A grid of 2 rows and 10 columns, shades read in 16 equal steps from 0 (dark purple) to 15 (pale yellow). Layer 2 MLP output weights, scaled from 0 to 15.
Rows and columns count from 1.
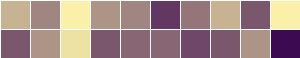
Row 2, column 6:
6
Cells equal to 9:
3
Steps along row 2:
up up down up same down up up down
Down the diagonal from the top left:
11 9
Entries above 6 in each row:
8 3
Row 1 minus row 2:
6 -1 1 4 2 -3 3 6 -4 15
